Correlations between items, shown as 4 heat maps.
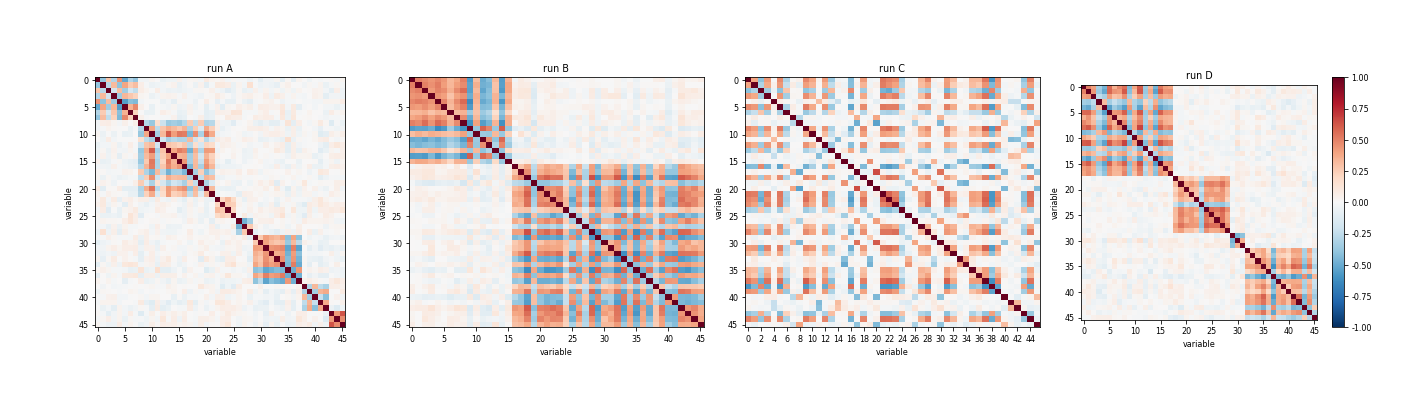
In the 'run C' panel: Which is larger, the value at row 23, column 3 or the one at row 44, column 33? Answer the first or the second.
the first
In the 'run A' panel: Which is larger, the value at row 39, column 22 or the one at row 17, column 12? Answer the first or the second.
the first
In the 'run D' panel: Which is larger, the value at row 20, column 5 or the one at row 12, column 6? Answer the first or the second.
the first
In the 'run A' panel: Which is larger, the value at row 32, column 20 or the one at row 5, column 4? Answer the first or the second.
the first
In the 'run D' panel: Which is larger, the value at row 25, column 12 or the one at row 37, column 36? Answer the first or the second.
the first
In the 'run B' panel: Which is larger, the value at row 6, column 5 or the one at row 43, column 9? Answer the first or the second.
the first
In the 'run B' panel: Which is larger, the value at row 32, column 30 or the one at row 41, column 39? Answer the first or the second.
the first
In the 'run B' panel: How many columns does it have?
46
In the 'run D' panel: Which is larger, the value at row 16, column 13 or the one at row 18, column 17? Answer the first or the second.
the first
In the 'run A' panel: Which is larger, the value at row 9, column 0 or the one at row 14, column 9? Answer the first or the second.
the second
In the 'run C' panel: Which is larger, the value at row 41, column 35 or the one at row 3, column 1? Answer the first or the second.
the second
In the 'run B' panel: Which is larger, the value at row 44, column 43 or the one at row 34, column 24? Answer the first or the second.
the first
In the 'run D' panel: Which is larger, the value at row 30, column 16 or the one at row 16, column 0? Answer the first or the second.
the second
